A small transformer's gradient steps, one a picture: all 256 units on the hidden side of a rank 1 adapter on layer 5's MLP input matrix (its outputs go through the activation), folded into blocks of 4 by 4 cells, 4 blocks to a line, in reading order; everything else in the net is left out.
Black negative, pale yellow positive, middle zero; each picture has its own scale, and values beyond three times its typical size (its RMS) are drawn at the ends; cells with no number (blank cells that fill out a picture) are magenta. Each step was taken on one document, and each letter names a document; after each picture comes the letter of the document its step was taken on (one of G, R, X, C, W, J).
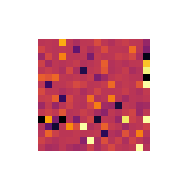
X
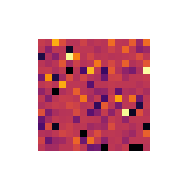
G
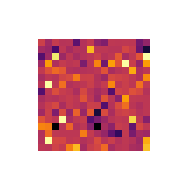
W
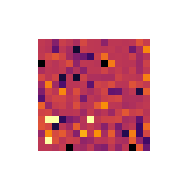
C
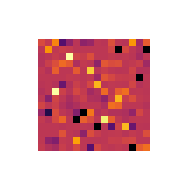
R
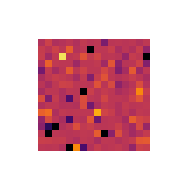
W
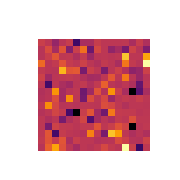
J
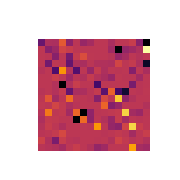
R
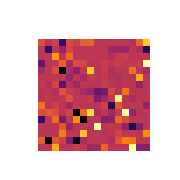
R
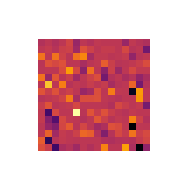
J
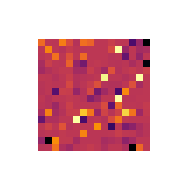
R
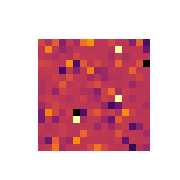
R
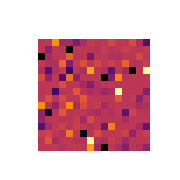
G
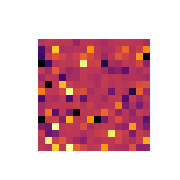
W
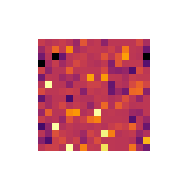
W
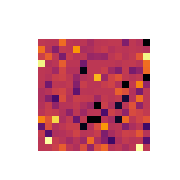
X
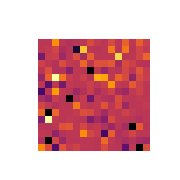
J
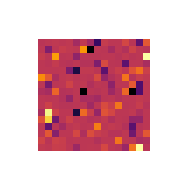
J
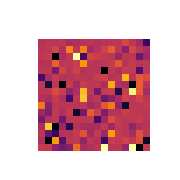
J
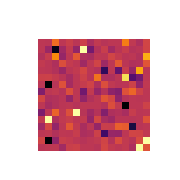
J
